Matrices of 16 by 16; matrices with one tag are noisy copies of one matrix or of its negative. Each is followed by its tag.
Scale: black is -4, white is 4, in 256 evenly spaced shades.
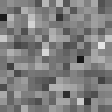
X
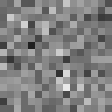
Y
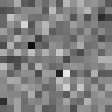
Y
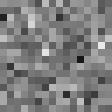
X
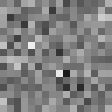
Y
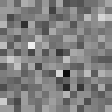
Y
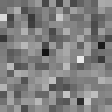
X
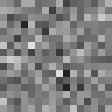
Y
